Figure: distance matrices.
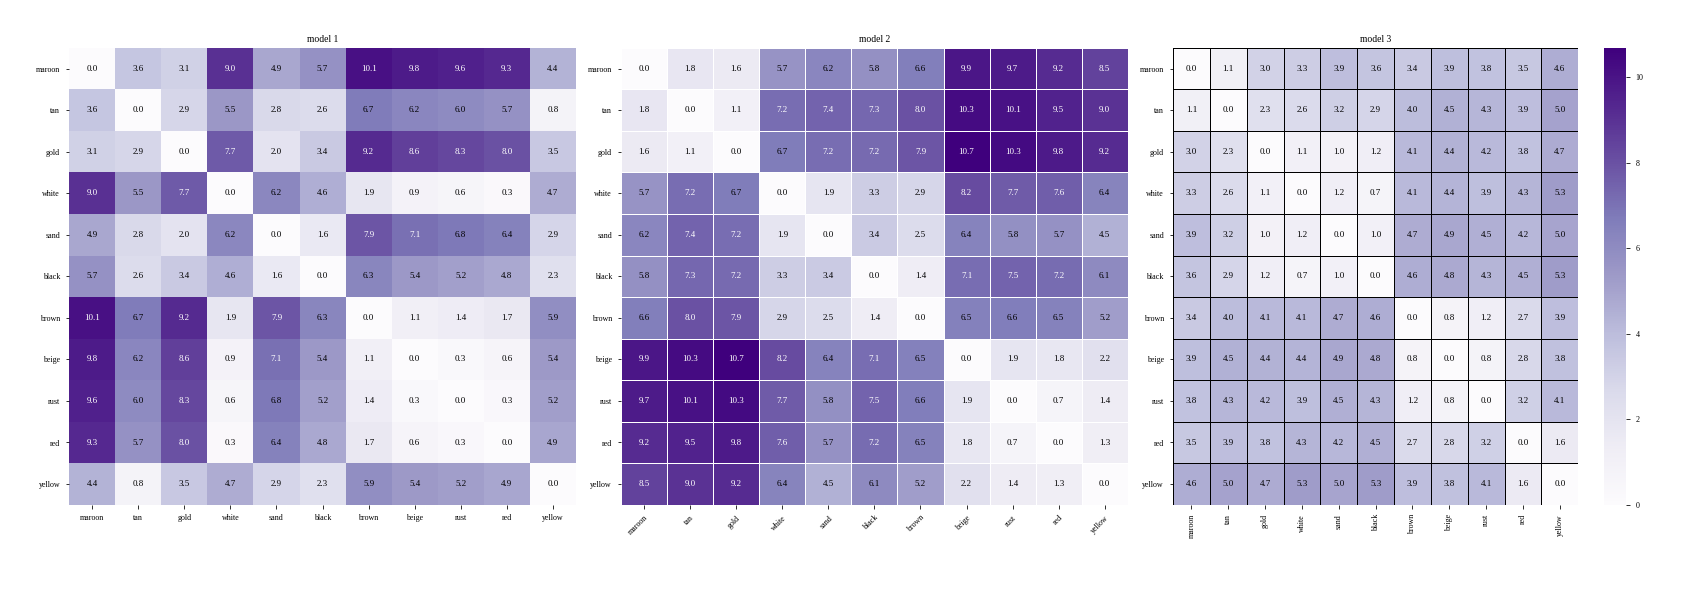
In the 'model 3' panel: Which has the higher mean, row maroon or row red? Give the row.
red
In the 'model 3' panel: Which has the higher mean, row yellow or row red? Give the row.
yellow
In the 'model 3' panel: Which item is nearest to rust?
beige
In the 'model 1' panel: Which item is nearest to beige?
rust
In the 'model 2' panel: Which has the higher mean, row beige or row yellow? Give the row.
beige
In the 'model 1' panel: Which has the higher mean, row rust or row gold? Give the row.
gold
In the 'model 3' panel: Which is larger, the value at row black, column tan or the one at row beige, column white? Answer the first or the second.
the second
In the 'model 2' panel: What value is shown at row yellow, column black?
6.1
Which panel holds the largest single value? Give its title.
model 2
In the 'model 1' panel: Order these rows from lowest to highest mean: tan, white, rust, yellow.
yellow, white, tan, rust
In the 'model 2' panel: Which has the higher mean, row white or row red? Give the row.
red
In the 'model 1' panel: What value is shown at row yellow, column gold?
3.5
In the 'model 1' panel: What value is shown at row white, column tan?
5.5
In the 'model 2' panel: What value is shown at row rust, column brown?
6.6
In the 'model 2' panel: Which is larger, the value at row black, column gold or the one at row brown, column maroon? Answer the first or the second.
the first
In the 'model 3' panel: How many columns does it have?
11
